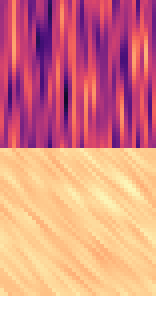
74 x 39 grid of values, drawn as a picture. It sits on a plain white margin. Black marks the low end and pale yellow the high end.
It is made of 2 by 1 panels. Panel 1,1: middling, streaked downward, strong in contrast. Panel 2,1: very high, slanting down to the right, faint in contrast.
